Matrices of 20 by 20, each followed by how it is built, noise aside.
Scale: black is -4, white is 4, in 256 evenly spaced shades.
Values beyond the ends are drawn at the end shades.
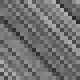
Toeplitz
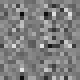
low rank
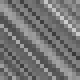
Toeplitz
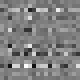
low rank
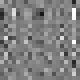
low rank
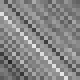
Toeplitz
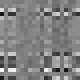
low rank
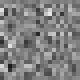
low rank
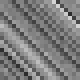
Toeplitz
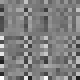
low rank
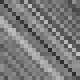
Toeplitz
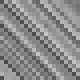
Toeplitz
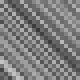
Toeplitz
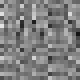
low rank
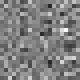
low rank
